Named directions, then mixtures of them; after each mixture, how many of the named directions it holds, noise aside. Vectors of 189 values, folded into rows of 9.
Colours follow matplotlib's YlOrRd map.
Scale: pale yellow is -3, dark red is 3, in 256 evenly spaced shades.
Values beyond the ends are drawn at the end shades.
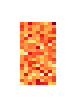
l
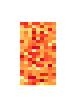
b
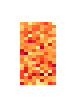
one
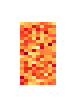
two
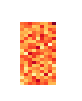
two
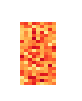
one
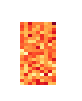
one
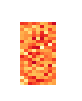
two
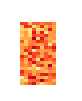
one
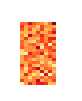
one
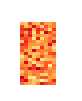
one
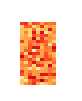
one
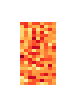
one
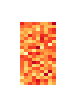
two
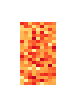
one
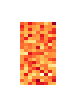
one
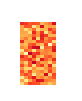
two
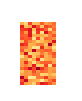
one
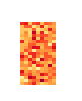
one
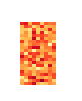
one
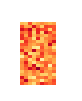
one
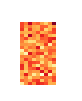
one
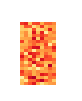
one
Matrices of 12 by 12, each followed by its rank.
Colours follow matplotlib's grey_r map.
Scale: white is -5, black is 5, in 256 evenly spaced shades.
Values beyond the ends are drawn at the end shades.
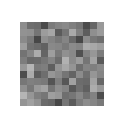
full rank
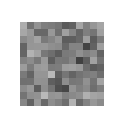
full rank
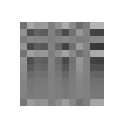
one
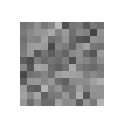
full rank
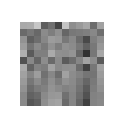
two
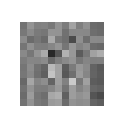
two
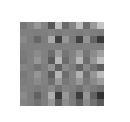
one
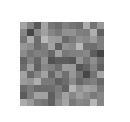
full rank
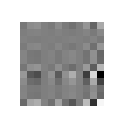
one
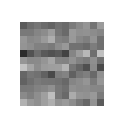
two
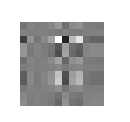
one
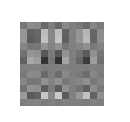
one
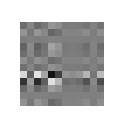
one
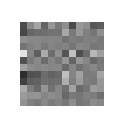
two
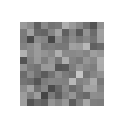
full rank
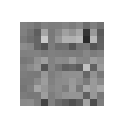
two
